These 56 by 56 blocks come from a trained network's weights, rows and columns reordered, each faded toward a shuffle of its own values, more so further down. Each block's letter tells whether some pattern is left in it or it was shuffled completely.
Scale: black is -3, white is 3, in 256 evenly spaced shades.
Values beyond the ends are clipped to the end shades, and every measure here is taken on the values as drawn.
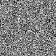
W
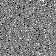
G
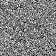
G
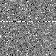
W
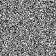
W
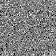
W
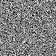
G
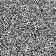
G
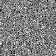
W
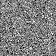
G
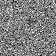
G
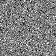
G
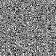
W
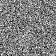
G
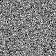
G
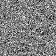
W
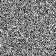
G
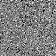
W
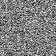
W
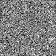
W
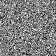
W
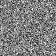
G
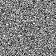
G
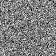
G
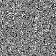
W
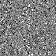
W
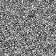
W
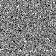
W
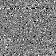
W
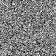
W
